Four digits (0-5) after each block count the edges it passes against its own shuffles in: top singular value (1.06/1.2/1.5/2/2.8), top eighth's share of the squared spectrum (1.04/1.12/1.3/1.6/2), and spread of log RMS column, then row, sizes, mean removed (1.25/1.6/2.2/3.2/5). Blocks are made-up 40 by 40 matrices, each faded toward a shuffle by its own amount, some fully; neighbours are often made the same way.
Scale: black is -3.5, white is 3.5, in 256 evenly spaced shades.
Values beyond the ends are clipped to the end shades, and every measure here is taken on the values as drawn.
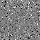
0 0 0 1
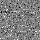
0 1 0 1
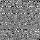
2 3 0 3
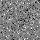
0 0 0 0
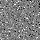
0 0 0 0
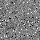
0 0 0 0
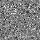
1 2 0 2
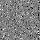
2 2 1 0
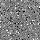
1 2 0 0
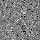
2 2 1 0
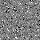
0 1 0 0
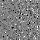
2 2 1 0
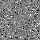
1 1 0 0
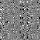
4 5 3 2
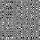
4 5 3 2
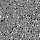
0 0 0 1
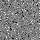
0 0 0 0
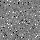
0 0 0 0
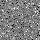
0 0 0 0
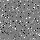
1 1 0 0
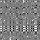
4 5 2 3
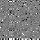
4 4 2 2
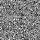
0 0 1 0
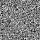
0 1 1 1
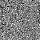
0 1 2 0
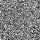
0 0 1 0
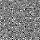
3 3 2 1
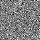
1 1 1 0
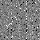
2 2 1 0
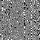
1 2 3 0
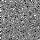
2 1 1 0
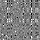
4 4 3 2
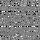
2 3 1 3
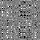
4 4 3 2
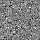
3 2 0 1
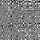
4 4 2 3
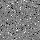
1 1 0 0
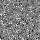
2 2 0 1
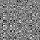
4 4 2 2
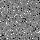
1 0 0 0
